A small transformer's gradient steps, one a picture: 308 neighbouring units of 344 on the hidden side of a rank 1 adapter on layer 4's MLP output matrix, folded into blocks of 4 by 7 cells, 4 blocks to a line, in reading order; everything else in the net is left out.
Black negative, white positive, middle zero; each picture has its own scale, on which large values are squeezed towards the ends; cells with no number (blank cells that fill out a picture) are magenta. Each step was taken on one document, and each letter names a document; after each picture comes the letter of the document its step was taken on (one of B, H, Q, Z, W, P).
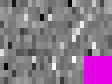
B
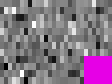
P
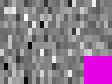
P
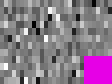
P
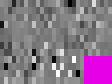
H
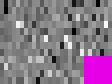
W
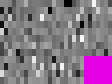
H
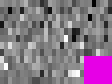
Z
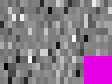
Z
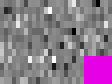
W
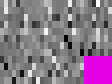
W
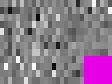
H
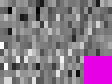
Z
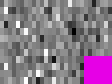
W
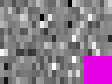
B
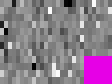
H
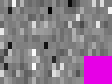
H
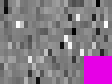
W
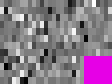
P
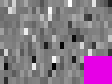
B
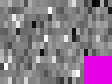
Z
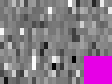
B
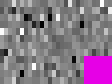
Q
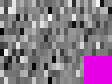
Q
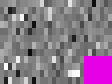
Z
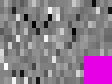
P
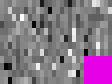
Z
